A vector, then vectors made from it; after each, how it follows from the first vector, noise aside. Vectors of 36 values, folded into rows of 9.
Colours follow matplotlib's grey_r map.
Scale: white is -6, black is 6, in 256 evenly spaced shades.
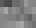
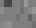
partly zeroed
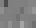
partly zeroed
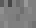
partly zeroed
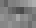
wrapped around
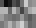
scaled up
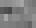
wrapped around
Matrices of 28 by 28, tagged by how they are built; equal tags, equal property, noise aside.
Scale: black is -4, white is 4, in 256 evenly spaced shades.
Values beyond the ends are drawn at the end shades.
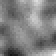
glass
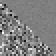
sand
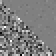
sand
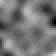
glass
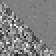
sand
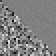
sand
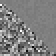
sand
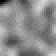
glass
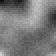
glass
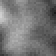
glass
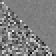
sand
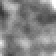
glass
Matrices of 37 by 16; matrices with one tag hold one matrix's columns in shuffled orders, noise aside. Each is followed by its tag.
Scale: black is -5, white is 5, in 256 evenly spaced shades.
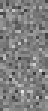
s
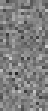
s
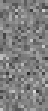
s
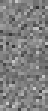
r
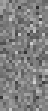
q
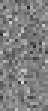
q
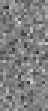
q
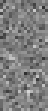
s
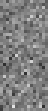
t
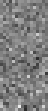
t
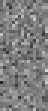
q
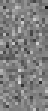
q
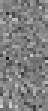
t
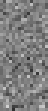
t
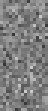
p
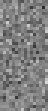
q
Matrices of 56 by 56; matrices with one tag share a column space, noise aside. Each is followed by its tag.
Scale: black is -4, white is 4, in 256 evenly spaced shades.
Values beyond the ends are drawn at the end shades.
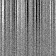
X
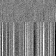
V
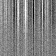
X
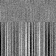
V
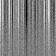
X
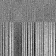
V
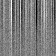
X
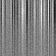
X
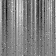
X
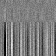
V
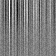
X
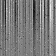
X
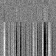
V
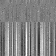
V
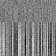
V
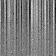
X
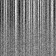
X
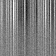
X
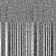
V
